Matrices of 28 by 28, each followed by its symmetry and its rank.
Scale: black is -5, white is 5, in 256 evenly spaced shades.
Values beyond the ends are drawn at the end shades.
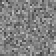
neither, full rank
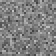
neither, full rank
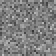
neither, full rank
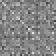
symmetric, rank five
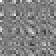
symmetric, rank three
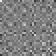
symmetric, rank three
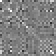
symmetric, rank five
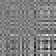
antisymmetric, rank two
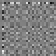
antisymmetric, rank two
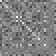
symmetric, rank five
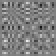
antisymmetric, rank two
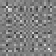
symmetric, rank three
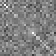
symmetric, rank five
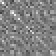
symmetric, rank five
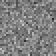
neither, full rank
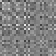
symmetric, rank three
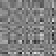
antisymmetric, rank two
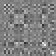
symmetric, rank three
